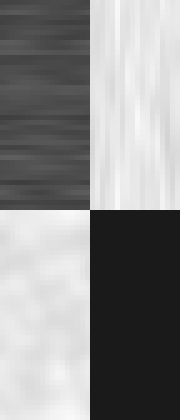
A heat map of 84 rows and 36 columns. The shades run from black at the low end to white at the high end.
The table splits into 2 rows of 2 panels. Panel 1,1: low, streaked across, faint in contrast. Panel 1,2: very high, streaked downward, faint in contrast. Panel 2,1: very high, blotchy, faint in contrast. Panel 2,2: very low, flat.
